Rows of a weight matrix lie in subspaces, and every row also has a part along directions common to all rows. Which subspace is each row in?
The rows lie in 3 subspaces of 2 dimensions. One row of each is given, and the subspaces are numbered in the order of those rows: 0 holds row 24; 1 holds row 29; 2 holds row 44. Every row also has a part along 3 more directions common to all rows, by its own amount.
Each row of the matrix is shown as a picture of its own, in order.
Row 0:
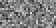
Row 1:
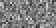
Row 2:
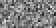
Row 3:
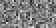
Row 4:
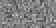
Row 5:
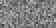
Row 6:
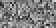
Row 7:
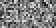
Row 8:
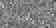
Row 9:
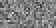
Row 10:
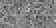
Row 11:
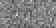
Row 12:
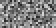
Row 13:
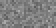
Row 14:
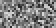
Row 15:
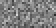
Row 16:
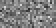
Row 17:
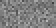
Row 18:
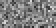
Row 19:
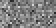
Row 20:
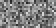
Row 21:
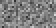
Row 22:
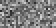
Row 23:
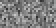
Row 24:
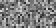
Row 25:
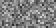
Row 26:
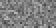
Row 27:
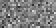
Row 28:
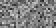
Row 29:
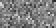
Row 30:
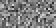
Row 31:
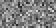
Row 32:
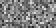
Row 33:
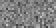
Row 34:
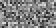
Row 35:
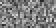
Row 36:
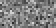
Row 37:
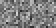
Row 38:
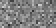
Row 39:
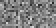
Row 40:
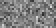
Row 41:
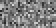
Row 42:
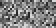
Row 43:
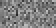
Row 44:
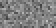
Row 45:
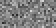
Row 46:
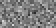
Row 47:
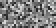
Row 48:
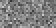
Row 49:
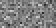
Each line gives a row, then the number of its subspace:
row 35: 0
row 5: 0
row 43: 1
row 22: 0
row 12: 2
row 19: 2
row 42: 1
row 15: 1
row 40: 0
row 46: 2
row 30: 1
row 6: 1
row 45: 0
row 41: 0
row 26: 2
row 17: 1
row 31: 1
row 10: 0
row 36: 0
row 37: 1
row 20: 1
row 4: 0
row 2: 2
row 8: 1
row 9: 2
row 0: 2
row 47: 2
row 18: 2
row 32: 2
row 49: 2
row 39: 1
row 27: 2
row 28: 0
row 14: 0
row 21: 1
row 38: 2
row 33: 2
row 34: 1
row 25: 0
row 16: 0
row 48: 2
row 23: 0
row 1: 1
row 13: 2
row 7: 0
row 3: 1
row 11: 1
